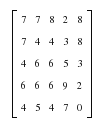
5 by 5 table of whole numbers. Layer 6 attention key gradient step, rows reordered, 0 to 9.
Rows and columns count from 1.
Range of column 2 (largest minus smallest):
3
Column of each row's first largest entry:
3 5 2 4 4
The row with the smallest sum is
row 5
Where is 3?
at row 2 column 4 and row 3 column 5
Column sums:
28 28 28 26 21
